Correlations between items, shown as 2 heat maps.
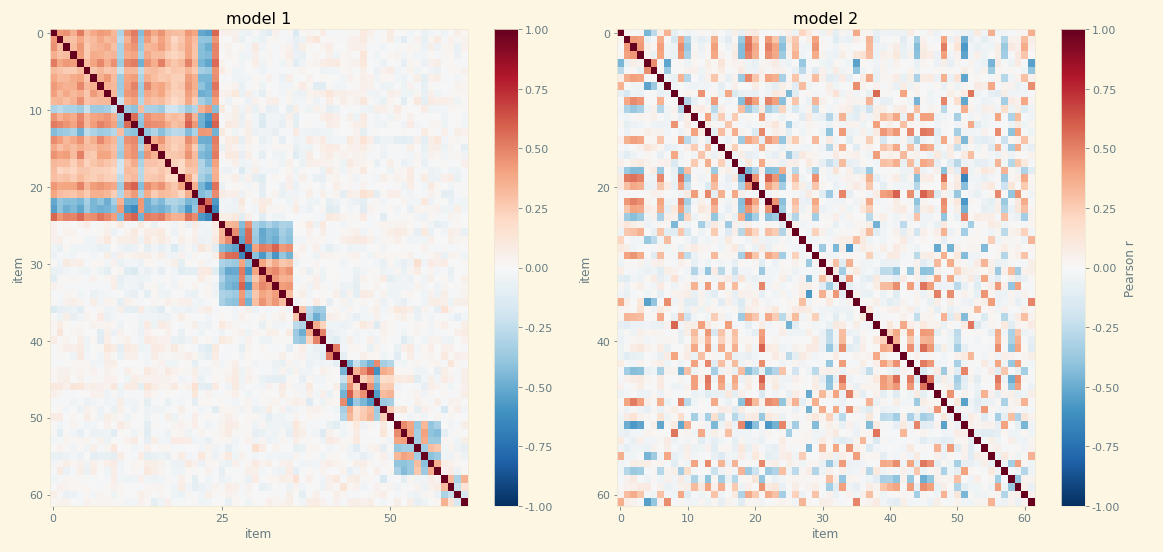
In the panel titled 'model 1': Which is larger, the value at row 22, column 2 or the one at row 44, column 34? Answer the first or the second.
the second
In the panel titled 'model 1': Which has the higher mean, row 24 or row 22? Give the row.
24
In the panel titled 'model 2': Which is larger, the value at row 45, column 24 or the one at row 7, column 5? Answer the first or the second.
the first
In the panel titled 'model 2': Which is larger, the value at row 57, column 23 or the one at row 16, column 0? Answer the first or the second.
the second
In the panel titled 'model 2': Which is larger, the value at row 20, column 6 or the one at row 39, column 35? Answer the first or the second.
the first
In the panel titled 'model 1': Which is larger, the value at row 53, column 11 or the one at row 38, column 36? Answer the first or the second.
the first
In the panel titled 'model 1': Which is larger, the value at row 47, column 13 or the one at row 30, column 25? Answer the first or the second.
the first
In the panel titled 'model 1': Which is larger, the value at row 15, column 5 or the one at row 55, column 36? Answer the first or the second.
the first
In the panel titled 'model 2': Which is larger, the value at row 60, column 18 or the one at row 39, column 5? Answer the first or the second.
the second
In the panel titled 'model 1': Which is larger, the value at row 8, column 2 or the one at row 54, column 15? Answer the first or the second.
the first
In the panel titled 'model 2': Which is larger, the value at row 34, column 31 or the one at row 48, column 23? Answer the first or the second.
the second
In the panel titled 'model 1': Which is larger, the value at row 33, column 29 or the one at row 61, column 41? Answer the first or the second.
the second
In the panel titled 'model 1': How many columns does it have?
62
